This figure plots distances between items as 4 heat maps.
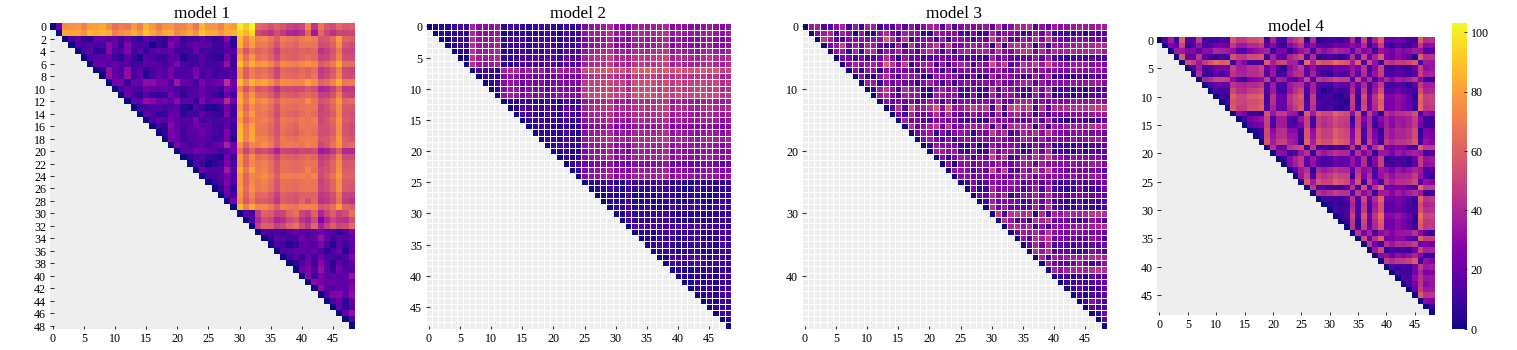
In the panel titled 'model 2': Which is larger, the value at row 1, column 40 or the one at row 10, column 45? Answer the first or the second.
the second
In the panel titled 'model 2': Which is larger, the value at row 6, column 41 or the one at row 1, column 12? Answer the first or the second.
the first
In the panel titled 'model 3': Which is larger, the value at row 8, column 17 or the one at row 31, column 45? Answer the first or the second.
the first
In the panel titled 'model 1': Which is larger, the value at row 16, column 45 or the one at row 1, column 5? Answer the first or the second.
the second
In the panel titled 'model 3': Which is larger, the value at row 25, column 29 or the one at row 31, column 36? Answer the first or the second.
the first
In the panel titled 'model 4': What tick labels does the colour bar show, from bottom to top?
0, 20, 40, 60, 80, 100
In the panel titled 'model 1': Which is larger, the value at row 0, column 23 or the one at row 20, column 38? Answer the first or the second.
the first
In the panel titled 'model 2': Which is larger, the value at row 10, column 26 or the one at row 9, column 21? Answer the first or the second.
the first
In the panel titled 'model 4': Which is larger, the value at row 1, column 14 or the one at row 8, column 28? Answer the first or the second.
the first
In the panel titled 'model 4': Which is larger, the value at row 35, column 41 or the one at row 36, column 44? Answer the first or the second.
the second
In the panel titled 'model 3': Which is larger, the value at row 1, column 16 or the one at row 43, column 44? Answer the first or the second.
the first
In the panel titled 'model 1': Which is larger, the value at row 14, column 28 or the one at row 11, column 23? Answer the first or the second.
the first
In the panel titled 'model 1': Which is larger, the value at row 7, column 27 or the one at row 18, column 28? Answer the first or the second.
the second
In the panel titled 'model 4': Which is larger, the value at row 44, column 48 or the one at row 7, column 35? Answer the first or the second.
the second
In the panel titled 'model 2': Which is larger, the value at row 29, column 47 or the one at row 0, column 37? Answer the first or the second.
the second
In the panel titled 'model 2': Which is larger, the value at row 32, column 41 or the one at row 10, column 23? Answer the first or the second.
the second
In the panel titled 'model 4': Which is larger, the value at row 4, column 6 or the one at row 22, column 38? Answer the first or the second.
the first
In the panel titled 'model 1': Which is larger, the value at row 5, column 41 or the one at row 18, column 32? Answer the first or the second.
the second
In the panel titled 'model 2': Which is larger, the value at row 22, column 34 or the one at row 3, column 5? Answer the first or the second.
the first
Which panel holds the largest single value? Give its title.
model 1
